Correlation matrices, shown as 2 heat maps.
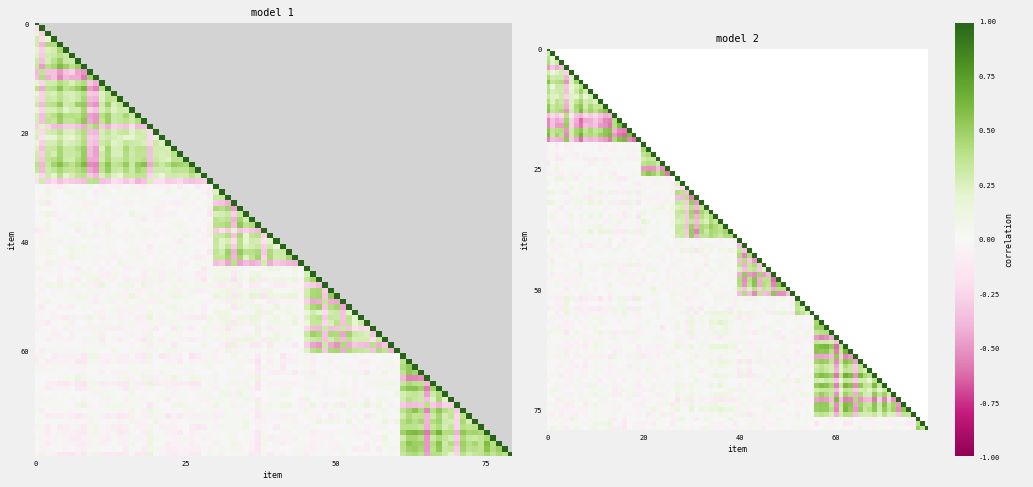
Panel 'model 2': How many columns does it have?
80
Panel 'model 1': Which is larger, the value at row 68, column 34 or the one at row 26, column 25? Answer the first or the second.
the second
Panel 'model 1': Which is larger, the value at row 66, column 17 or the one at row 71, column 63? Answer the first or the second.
the second
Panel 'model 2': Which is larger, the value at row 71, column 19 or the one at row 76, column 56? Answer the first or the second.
the second
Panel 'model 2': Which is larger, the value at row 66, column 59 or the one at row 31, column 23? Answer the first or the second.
the first
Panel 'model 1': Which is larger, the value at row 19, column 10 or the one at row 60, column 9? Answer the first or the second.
the first
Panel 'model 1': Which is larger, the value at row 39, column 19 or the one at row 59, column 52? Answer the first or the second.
the first
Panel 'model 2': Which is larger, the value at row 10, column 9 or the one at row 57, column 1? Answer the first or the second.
the first
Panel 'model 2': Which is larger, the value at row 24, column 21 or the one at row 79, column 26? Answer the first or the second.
the first
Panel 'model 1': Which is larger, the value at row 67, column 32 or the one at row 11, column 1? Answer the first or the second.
the first
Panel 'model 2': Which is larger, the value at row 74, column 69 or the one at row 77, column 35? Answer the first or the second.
the first
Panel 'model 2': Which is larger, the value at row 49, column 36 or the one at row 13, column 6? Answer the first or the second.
the second
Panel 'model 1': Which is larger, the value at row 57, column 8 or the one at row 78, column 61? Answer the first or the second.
the second
